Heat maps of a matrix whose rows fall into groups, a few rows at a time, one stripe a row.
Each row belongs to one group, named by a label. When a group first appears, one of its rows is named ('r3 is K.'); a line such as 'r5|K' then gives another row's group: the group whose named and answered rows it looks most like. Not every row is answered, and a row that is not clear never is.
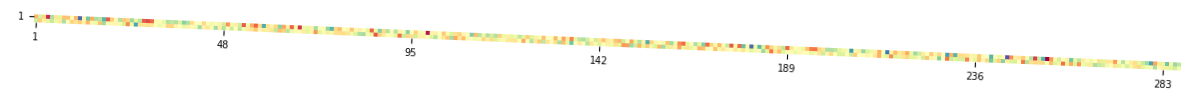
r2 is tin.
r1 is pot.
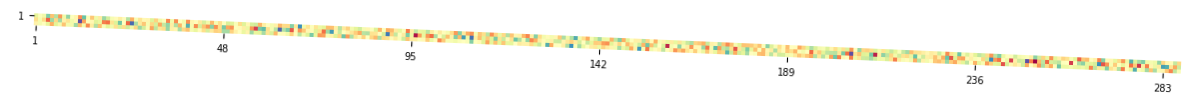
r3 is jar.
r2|pot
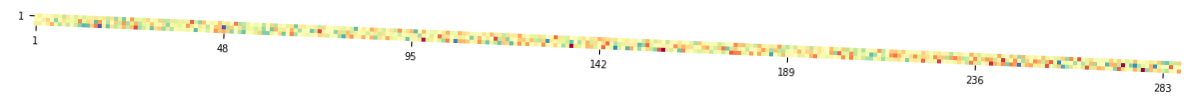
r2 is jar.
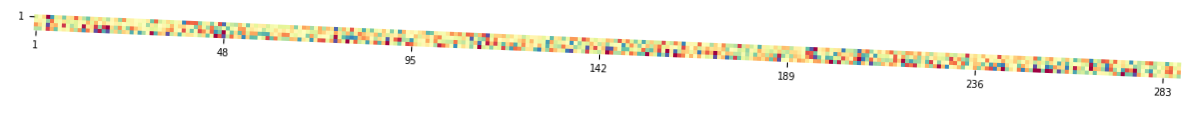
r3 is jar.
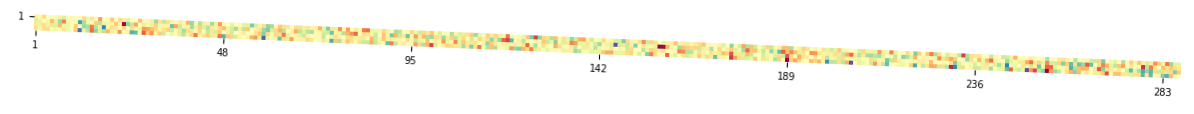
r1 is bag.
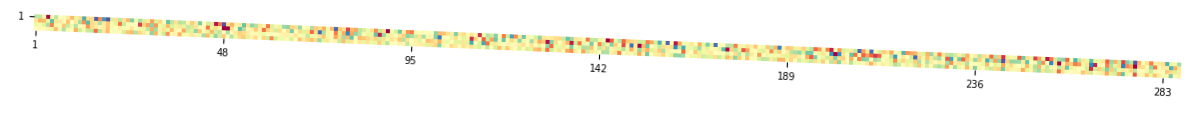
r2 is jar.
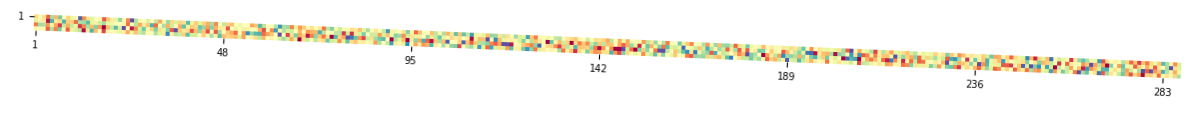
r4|pot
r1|pot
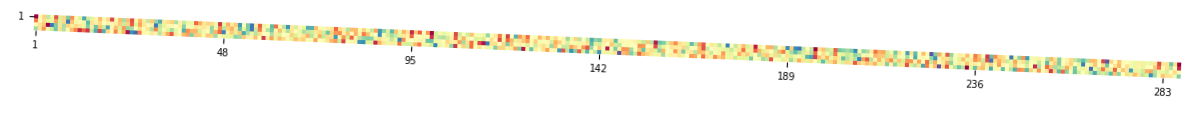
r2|bag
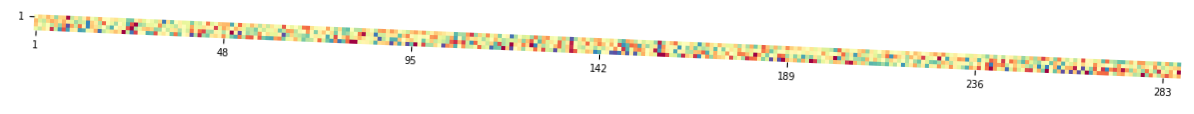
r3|bag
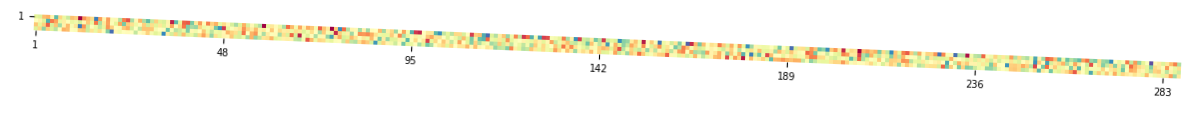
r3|pot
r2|jar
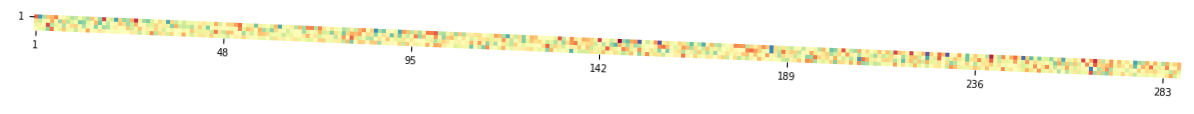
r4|jar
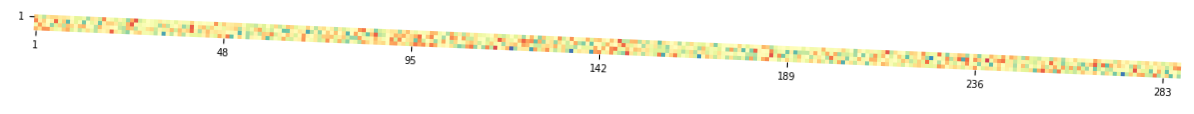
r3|tin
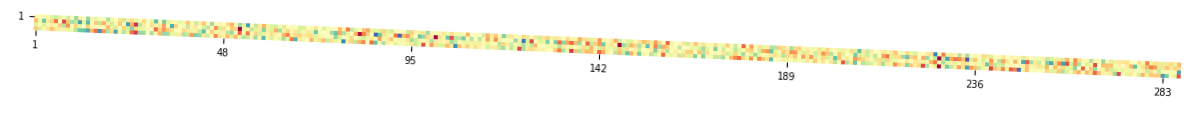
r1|bag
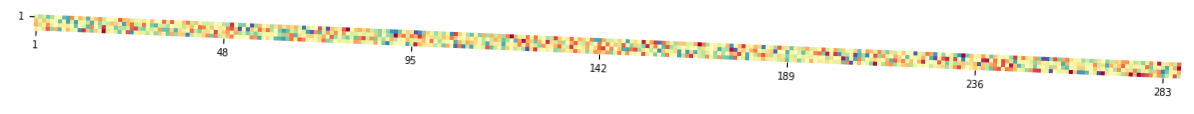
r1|bag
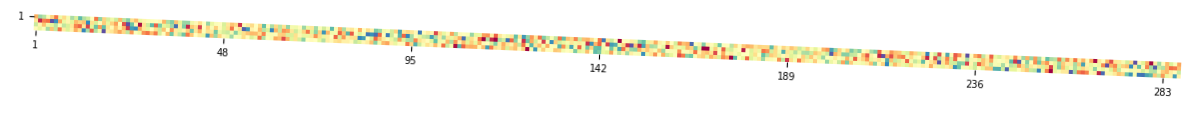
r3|tin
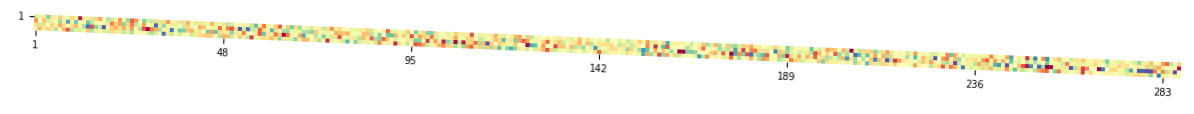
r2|bag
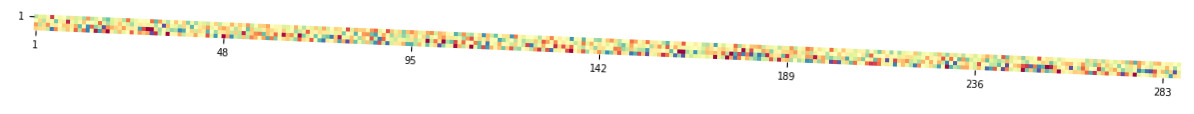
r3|pot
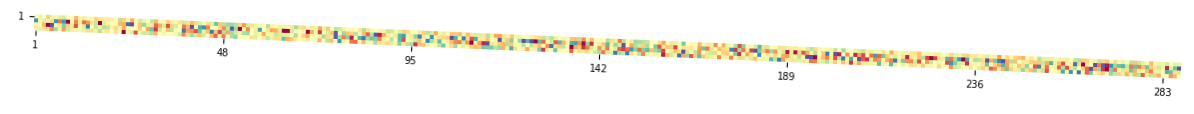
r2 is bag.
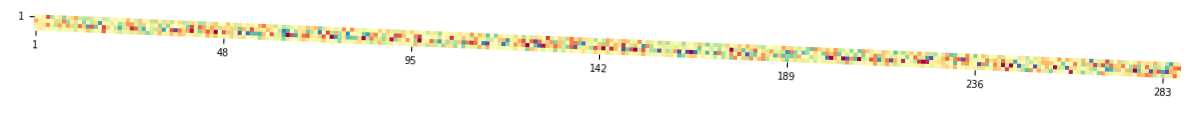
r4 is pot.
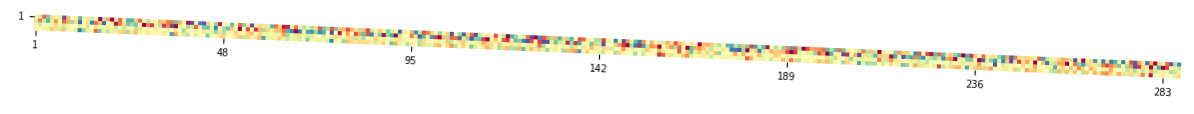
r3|tin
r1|bag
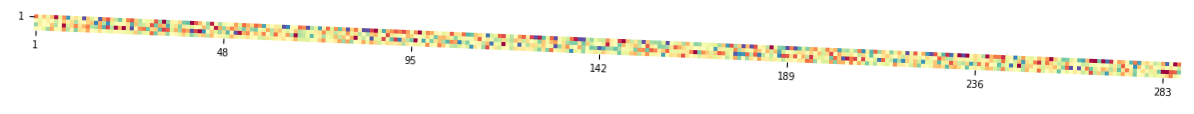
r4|jar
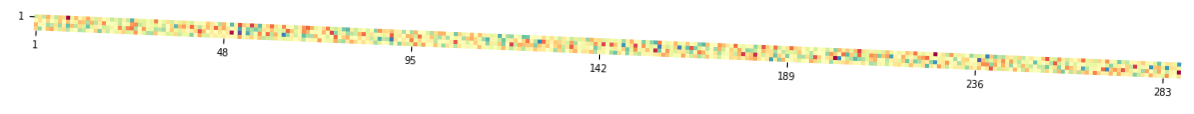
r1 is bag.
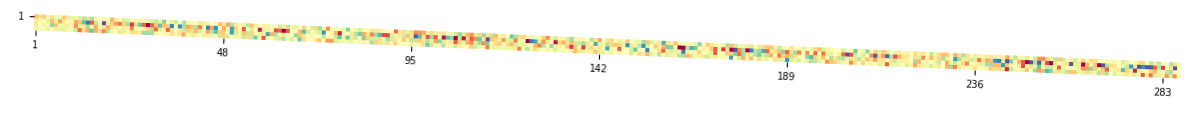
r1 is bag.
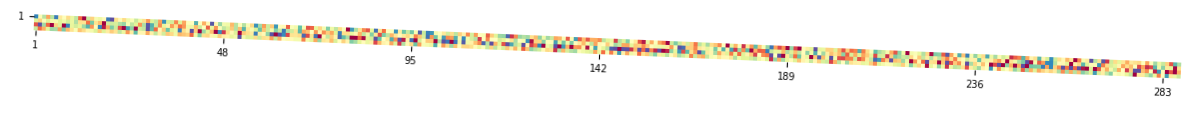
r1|bag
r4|tin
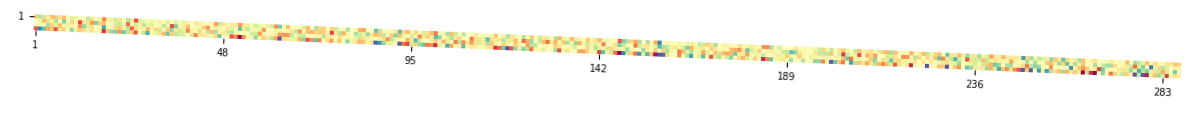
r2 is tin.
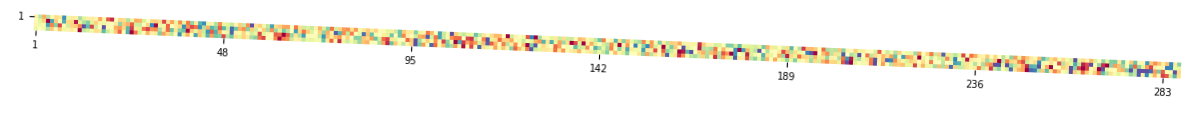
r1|bag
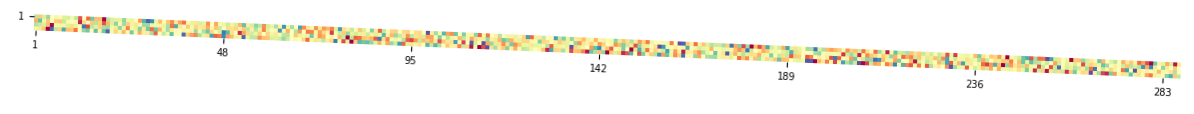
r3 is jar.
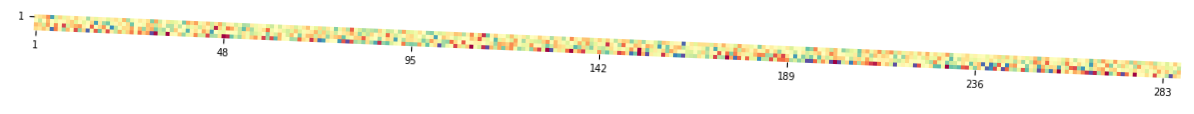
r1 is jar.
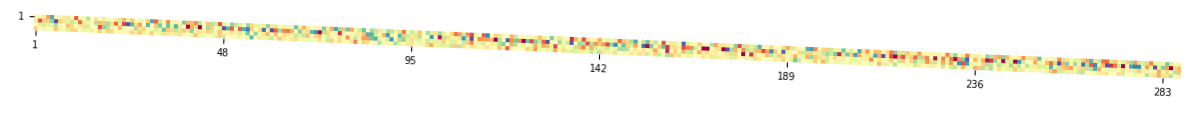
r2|jar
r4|bag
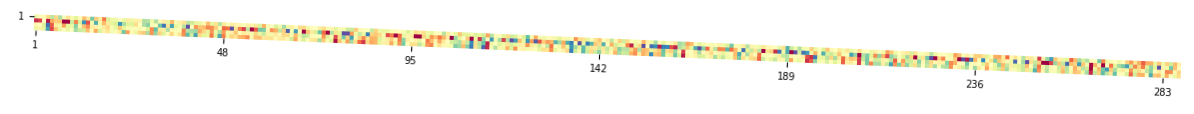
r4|jar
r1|pot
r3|jar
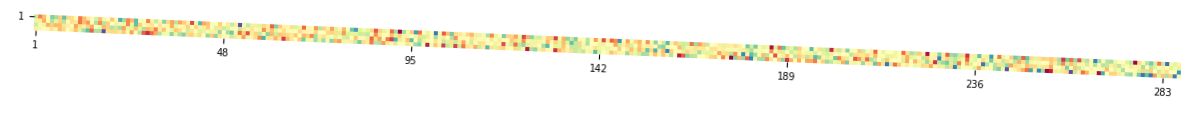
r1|tin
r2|tin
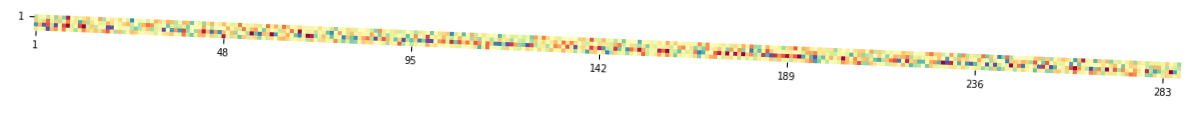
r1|bag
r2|pot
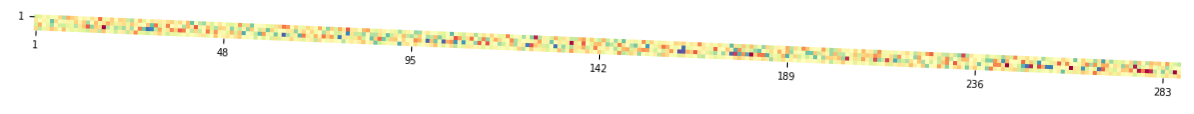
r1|bag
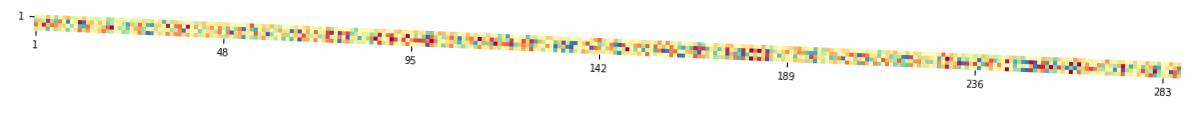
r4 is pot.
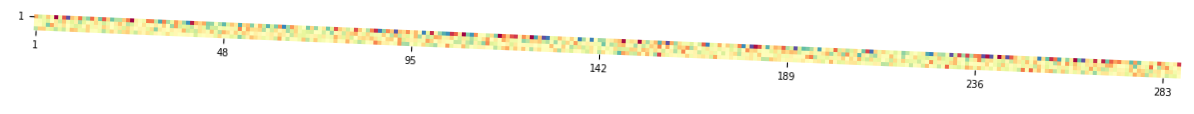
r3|jar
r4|tin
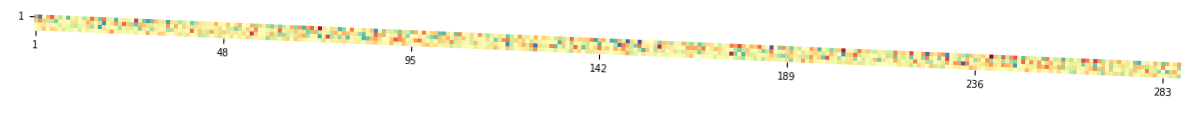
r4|bag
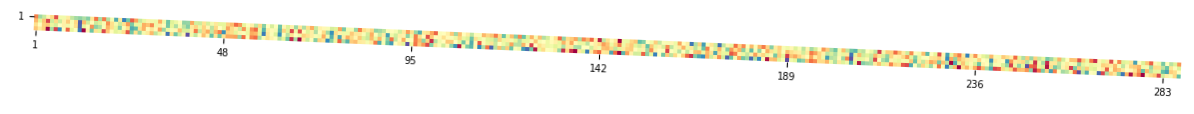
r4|pot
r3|pot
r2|pot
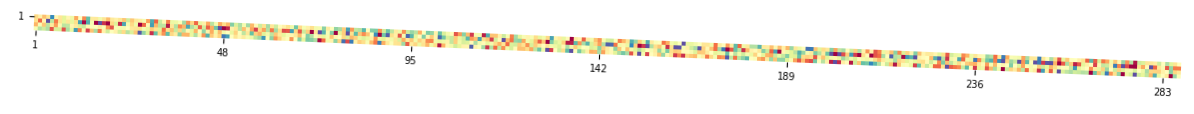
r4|jar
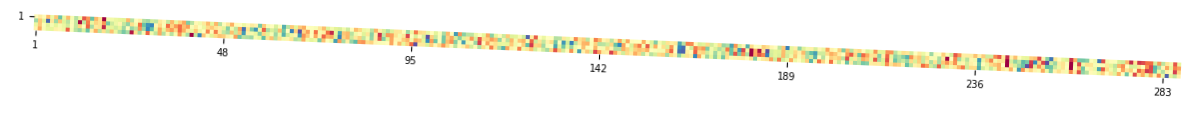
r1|pot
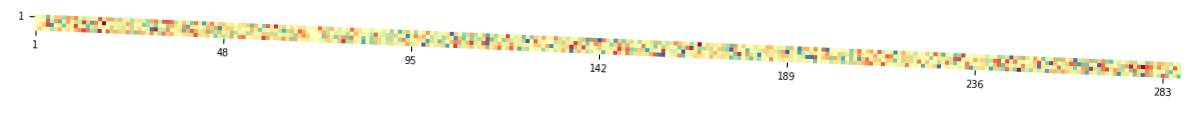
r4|tin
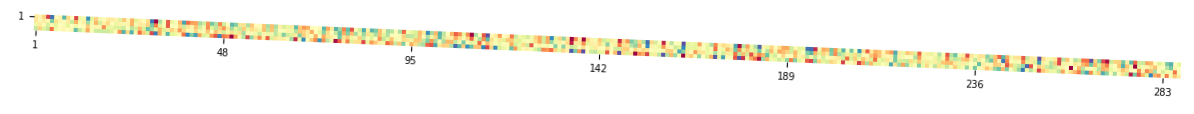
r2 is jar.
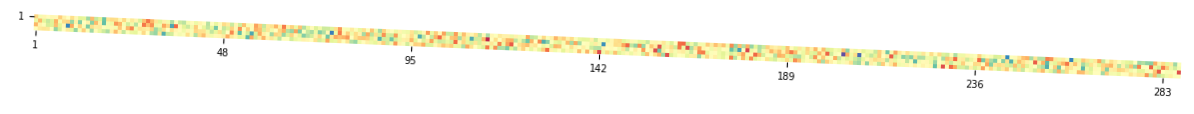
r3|bag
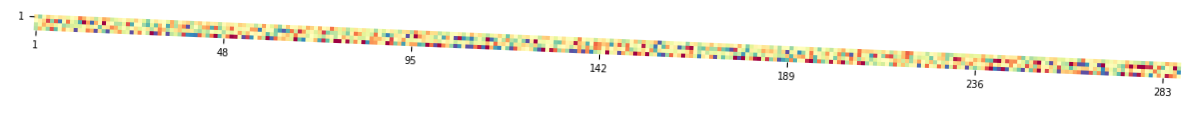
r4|jar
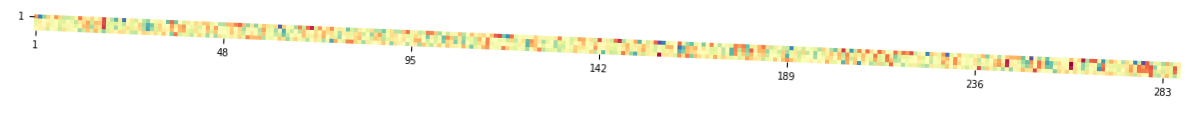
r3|pot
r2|pot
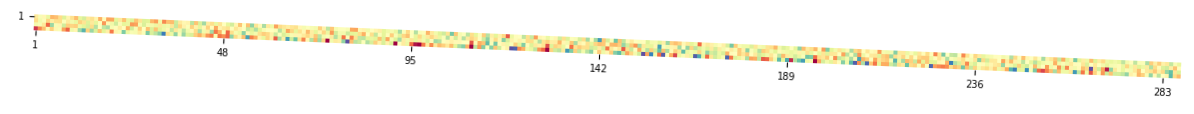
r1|bag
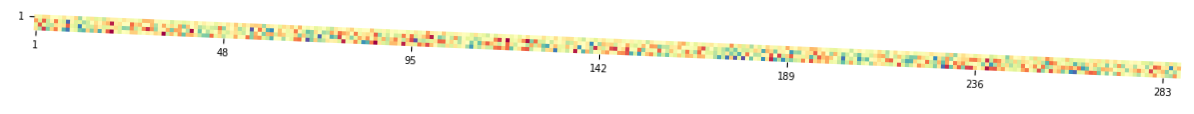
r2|bag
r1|pot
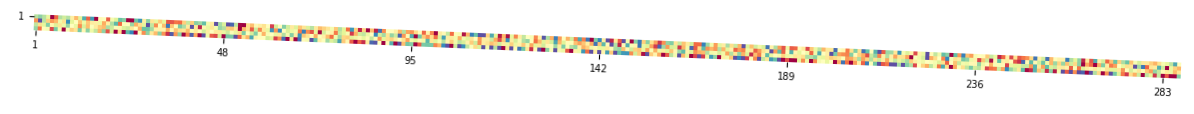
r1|jar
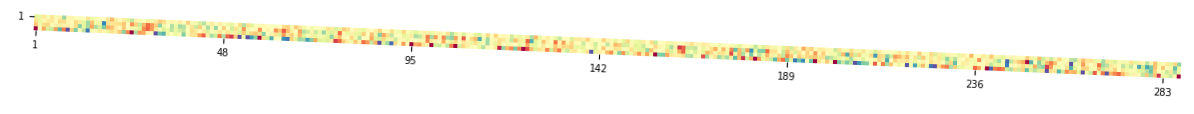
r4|bag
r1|bag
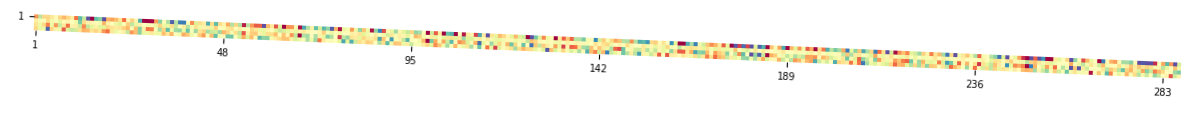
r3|pot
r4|jar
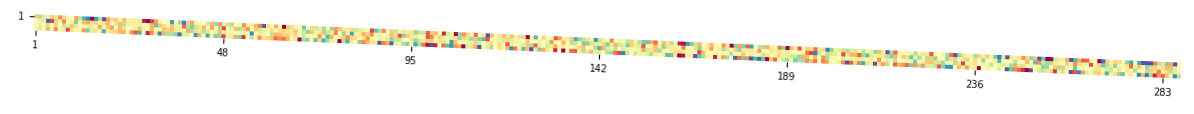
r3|bag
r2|jar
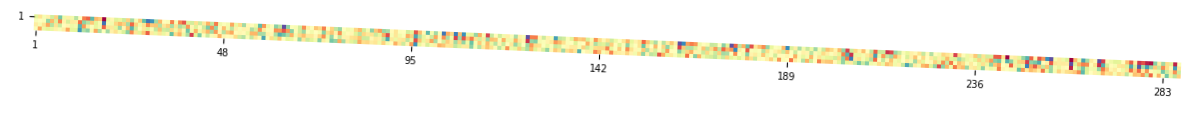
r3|pot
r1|pot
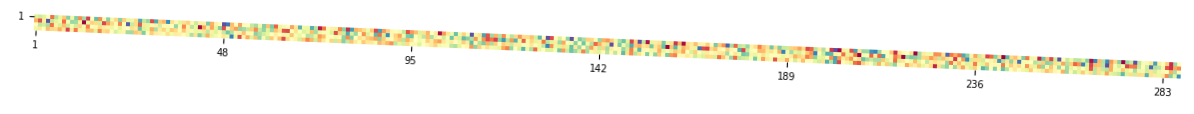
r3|jar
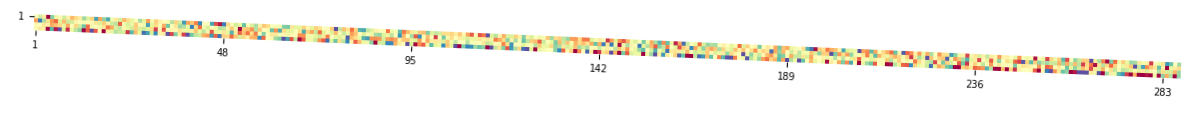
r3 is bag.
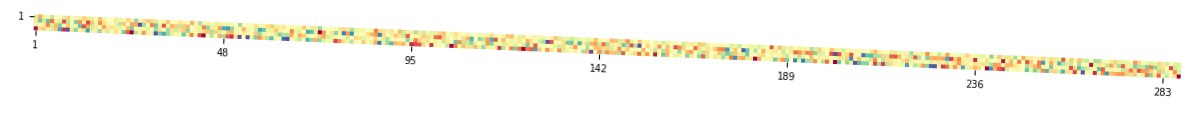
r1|tin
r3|pot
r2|jar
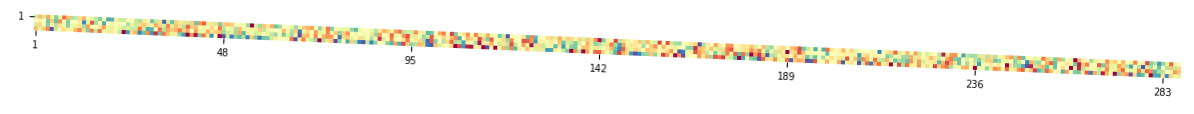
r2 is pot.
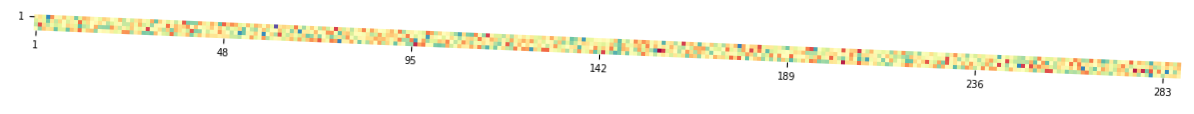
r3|tin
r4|tin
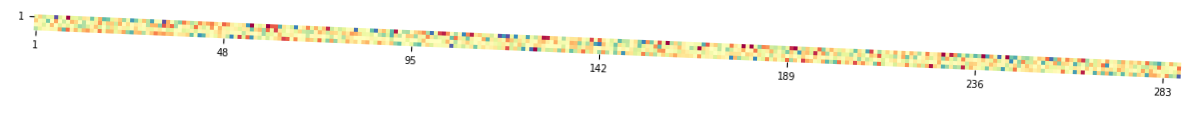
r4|bag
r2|bag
